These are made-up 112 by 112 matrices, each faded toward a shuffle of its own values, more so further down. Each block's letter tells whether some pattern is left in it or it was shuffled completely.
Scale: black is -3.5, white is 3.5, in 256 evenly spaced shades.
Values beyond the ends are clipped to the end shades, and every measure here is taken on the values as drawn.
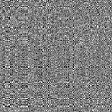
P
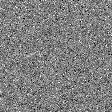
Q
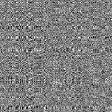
P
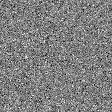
Q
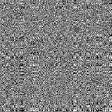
P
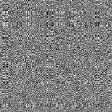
P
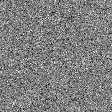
Q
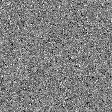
Q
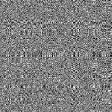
P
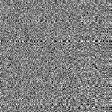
P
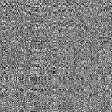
P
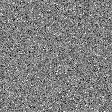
Q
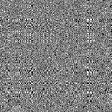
P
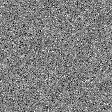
Q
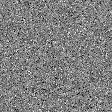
Q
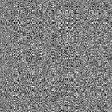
P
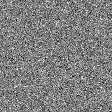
Q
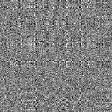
P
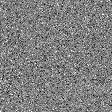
Q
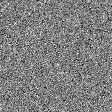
Q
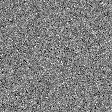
Q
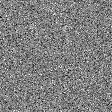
Q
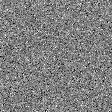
Q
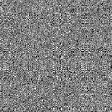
P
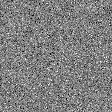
Q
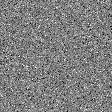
Q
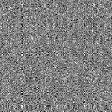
P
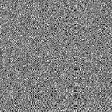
P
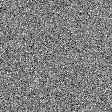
Q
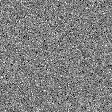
Q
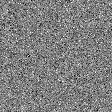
Q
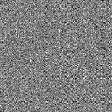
P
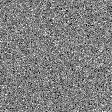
Q
